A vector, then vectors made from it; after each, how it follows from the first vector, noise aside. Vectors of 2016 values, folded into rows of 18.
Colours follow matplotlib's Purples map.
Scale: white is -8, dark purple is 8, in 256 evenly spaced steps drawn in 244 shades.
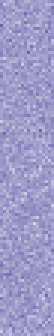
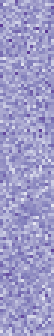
scaled up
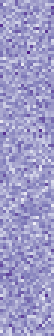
scaled up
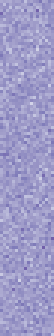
wrapped around
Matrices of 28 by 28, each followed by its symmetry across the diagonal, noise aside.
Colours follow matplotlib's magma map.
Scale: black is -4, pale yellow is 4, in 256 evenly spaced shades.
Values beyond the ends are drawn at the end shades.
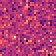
neither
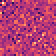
symmetric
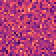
neither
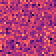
neither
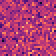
symmetric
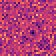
symmetric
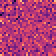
symmetric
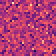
neither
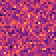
neither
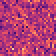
neither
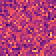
symmetric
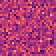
symmetric
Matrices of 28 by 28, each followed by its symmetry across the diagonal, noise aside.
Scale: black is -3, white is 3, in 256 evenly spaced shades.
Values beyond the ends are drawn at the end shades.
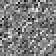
symmetric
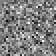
antisymmetric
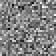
neither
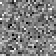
neither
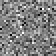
neither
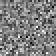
antisymmetric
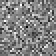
symmetric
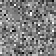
antisymmetric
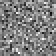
neither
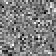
antisymmetric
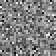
antisymmetric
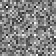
symmetric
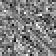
antisymmetric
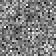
symmetric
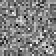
symmetric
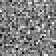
antisymmetric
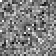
symmetric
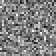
neither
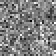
neither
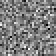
antisymmetric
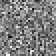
neither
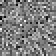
symmetric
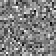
neither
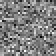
neither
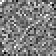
symmetric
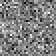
antisymmetric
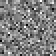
antisymmetric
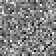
symmetric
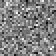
neither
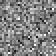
symmetric
